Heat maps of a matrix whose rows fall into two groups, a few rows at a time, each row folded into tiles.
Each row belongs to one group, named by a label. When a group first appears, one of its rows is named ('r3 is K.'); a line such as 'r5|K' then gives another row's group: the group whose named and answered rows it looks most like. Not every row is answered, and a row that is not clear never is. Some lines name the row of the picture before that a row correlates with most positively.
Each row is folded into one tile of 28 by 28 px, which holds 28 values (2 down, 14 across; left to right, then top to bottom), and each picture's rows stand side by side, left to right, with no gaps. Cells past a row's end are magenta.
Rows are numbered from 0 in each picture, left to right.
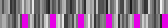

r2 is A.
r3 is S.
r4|S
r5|A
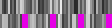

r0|A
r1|A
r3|S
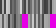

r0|A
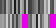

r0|A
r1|A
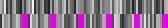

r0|S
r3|A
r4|S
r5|S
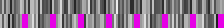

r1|S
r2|S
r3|S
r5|S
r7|A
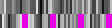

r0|S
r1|A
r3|S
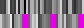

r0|A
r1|S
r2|S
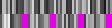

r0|S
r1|S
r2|A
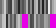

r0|S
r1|A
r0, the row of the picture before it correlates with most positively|1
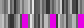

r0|A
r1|S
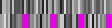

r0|S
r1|A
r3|A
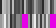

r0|S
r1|A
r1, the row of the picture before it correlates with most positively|3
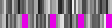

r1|A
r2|A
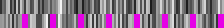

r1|A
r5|A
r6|S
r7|A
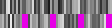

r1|S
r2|A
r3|S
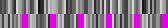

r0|A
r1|A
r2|A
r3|A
